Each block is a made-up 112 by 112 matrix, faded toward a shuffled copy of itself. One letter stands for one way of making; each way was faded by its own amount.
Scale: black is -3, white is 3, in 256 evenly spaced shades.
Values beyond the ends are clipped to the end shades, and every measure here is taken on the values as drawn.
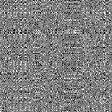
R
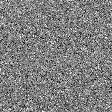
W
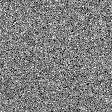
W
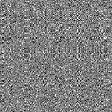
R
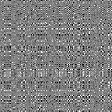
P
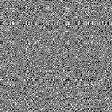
R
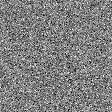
W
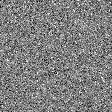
W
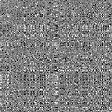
R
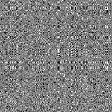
R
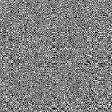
R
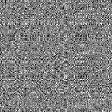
R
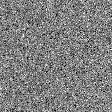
W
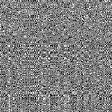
R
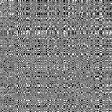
P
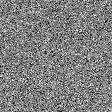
W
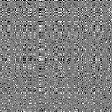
P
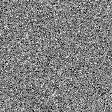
W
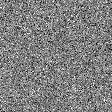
W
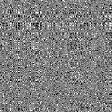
R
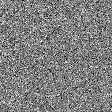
W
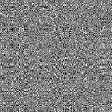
R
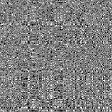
R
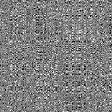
R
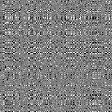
P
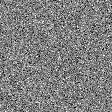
W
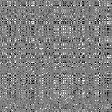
P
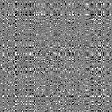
P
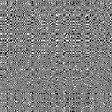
P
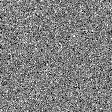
W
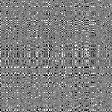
P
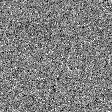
W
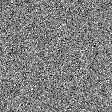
W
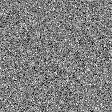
W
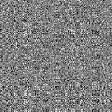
R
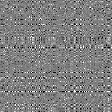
P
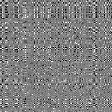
P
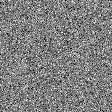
W
